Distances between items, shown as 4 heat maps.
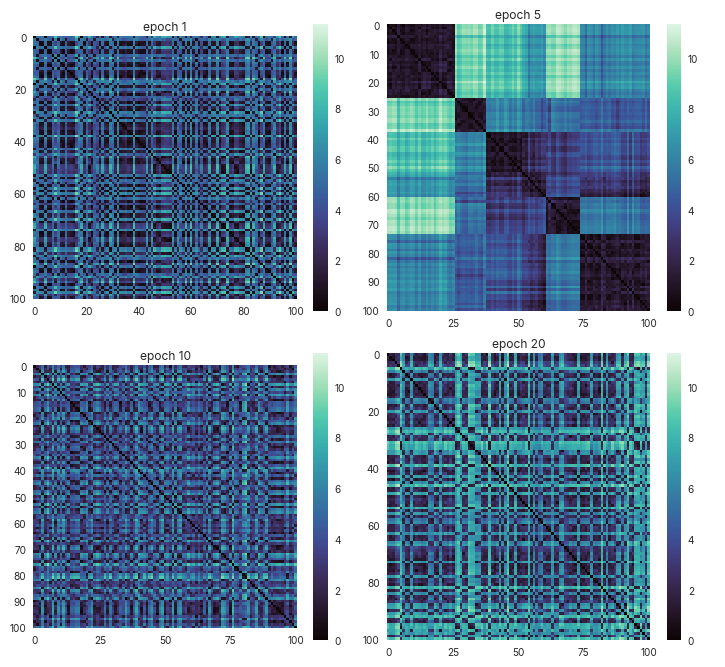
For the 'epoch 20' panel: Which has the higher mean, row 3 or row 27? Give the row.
27
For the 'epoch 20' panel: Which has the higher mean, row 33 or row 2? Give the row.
33
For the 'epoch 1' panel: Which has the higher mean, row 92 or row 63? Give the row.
92
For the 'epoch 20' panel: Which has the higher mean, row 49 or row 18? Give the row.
49
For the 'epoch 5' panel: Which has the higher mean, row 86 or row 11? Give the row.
11
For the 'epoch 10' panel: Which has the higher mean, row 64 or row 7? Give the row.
7
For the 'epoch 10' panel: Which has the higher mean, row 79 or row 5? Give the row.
5
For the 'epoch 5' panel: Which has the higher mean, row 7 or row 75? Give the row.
7
